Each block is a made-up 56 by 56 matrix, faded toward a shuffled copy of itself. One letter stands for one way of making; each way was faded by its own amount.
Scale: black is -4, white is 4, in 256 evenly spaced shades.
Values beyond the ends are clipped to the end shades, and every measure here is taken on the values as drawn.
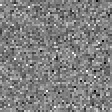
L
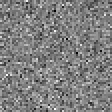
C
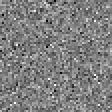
L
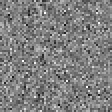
C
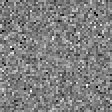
L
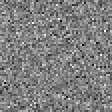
L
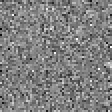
C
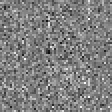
C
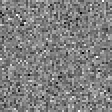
L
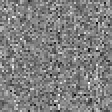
C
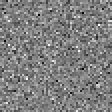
L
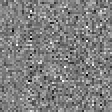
C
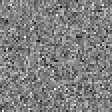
L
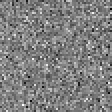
L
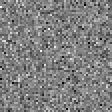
L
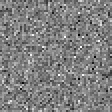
L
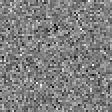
L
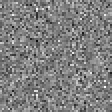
C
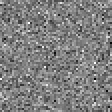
C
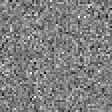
C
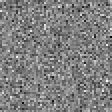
C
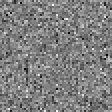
C
